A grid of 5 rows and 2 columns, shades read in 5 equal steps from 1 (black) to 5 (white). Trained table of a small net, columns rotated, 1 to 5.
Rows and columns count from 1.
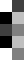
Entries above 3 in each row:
1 1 0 1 1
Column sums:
14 16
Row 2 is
1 4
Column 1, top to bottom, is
5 1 2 1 5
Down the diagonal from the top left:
5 4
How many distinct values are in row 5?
2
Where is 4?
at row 2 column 2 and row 4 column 2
